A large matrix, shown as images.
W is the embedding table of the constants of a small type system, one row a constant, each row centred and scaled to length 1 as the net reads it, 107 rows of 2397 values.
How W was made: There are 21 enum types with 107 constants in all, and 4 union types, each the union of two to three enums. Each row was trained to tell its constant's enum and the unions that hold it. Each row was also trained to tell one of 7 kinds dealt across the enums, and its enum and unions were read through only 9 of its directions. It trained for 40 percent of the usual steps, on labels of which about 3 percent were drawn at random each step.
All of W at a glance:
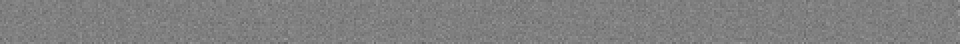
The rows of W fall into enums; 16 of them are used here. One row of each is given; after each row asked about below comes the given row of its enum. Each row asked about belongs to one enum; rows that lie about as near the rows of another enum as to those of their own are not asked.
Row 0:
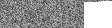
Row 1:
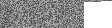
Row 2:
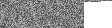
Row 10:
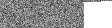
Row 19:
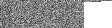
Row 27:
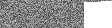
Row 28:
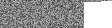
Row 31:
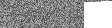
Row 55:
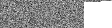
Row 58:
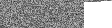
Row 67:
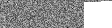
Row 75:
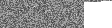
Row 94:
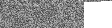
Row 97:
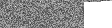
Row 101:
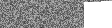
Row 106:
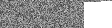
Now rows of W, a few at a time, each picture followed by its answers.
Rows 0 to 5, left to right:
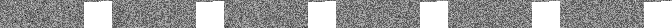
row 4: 28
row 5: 28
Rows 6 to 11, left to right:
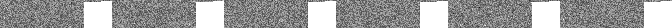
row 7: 31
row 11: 97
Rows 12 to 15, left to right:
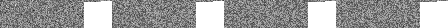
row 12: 106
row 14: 28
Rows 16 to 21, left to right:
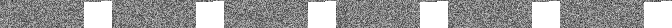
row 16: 27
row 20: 106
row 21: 19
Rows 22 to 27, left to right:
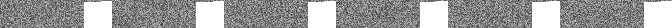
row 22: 67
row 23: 19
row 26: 27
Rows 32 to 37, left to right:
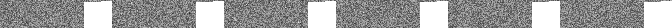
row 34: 67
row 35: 67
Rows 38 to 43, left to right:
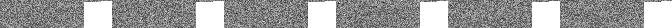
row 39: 67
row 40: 97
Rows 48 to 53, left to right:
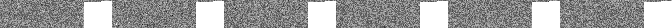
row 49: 27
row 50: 75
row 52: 67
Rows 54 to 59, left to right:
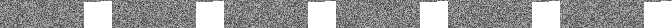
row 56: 75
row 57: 19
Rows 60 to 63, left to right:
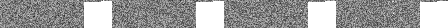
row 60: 101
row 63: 58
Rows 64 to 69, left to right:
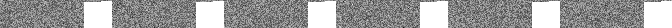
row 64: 28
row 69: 58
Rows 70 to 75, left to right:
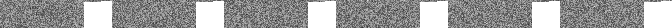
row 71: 101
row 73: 101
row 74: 55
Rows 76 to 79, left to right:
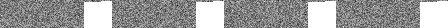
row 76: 0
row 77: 75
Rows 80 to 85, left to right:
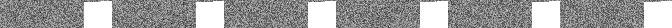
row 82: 106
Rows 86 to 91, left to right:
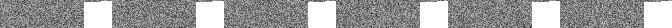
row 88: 19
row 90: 75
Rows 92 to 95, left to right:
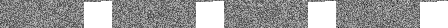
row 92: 75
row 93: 28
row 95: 97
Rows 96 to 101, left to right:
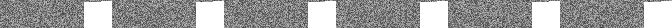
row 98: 27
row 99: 27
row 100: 1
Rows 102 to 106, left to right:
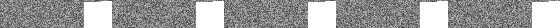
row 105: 19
